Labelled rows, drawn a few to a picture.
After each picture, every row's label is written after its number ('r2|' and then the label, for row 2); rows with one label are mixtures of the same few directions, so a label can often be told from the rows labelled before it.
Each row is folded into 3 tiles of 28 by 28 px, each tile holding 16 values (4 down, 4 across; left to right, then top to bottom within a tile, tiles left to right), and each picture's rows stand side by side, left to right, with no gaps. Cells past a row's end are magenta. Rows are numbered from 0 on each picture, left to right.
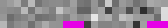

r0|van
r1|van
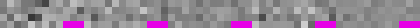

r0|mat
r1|van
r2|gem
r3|van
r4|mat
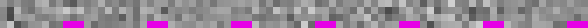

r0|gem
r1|van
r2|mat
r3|van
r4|gem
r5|gem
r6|mat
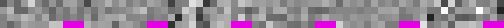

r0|gem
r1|mat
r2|mat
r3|gem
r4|mat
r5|van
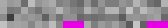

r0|van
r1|van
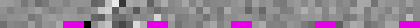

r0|mat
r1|mat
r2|van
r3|gem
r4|mat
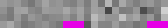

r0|gem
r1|van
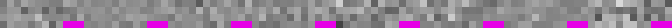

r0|van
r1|van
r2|van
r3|van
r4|mat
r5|mat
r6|mat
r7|van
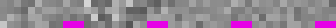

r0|mat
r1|mat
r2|mat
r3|van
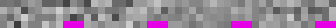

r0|gem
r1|mat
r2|gem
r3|van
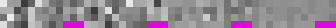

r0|mat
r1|gem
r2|van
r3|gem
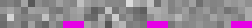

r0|van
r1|gem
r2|van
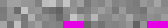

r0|gem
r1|van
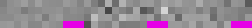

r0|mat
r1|van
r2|van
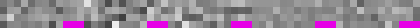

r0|van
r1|mat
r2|gem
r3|gem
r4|van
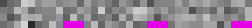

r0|mat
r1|gem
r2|van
